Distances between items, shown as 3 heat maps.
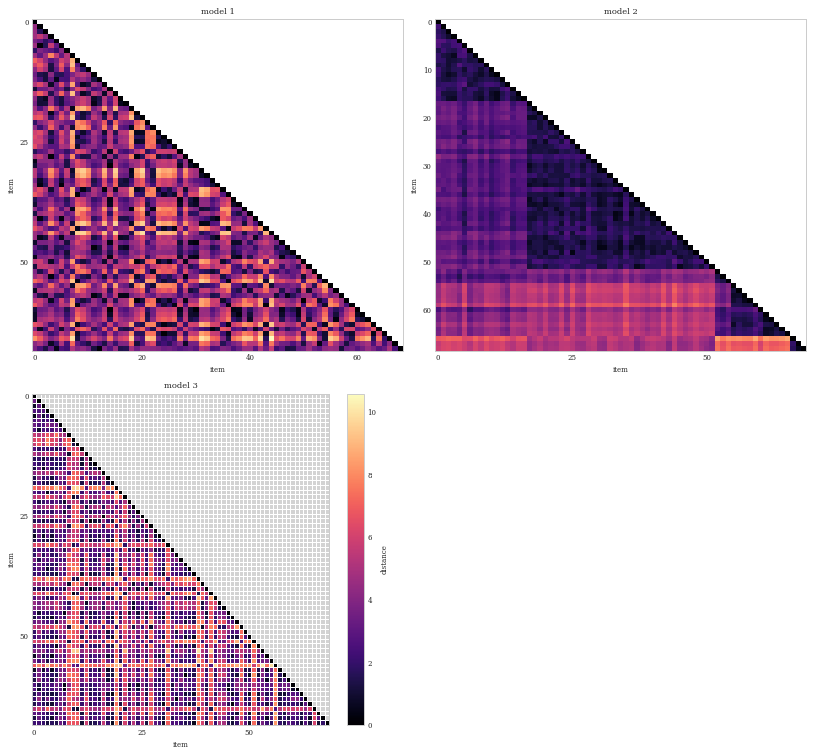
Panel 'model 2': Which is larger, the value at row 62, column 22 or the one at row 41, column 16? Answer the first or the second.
the first
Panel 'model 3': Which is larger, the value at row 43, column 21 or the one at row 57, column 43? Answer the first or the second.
the first
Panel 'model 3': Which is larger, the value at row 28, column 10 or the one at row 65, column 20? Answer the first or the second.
the second
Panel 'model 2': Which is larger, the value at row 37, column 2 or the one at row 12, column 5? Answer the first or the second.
the first
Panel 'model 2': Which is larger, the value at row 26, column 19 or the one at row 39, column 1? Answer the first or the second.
the second
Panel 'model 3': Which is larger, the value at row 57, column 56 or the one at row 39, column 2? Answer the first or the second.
the first
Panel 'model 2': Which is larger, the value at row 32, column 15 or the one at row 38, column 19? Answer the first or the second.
the first
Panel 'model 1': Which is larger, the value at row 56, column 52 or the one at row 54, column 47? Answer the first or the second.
the second
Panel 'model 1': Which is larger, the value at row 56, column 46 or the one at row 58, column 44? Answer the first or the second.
the second
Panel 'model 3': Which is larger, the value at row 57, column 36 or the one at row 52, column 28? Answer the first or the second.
the second
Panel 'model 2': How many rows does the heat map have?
69
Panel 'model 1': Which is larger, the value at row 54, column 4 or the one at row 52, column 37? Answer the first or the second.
the first
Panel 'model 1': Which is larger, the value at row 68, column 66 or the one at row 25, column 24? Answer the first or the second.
the first
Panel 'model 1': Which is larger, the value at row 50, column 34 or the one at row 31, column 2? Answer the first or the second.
the first
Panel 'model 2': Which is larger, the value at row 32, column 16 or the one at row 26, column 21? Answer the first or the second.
the first
